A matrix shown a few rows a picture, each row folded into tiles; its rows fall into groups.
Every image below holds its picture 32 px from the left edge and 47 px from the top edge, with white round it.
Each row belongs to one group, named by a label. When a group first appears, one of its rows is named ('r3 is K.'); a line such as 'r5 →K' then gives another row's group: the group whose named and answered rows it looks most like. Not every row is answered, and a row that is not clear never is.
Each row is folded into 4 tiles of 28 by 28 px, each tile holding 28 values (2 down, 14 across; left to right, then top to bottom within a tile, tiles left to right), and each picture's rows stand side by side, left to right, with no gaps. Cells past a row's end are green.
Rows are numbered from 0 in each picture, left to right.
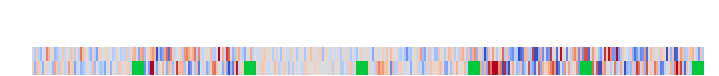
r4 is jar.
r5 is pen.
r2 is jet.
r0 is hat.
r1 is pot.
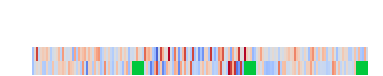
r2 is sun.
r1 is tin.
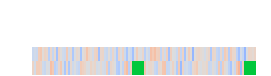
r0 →jet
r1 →jet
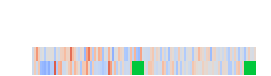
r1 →jet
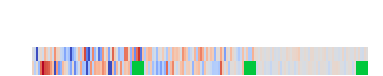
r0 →jar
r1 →sun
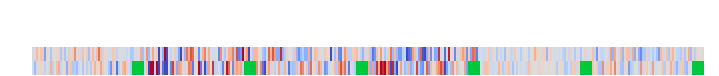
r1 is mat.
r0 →pot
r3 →jar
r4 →jet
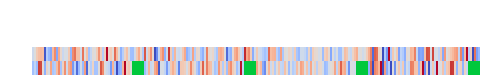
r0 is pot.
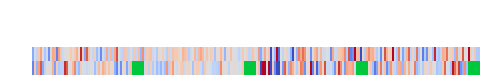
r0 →pot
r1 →sun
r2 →mat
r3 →tin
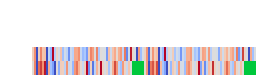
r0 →mat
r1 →mat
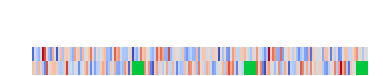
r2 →pen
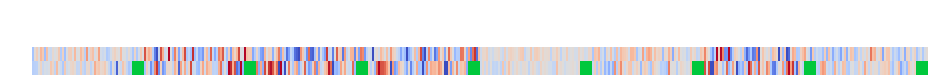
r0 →pot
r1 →tin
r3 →jar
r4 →sun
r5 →sun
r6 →pen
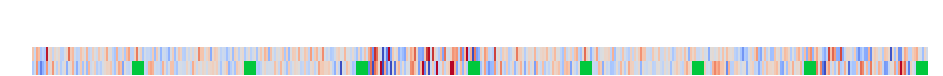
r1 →jet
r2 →pot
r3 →mat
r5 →hat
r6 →jar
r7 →pen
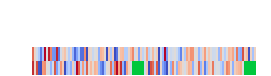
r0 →pen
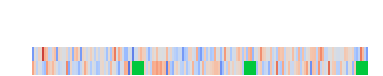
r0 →jet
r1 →jar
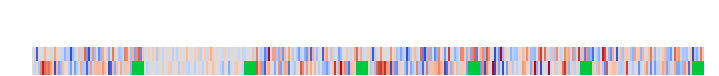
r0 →jar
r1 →pot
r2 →pen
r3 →jar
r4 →mat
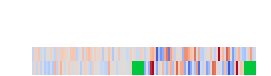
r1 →pot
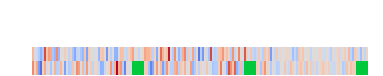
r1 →tin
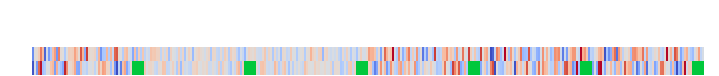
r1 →jet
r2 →jet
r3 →tin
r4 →tin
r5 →pot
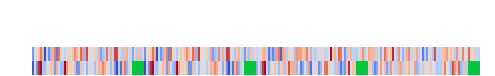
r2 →pot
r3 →tin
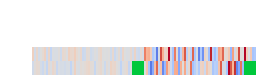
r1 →tin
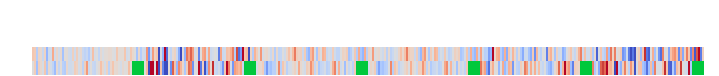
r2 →sun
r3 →sun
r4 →pen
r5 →jar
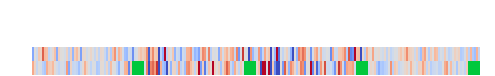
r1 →mat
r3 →sun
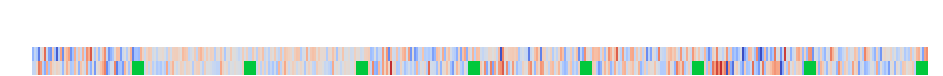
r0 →jet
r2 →sun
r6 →jar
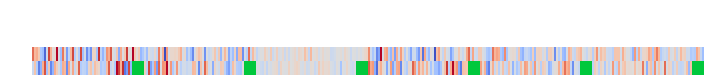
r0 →tin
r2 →pot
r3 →pen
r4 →pen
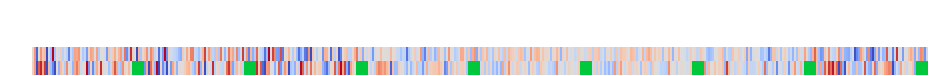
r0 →mat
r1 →mat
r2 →pen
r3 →jar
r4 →sun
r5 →sun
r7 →jar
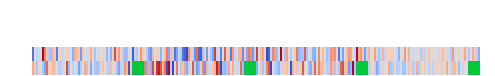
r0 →jet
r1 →jar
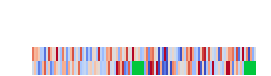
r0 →tin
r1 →mat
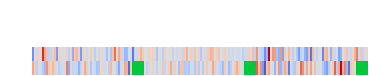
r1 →pot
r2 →pen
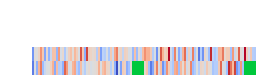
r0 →pot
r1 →tin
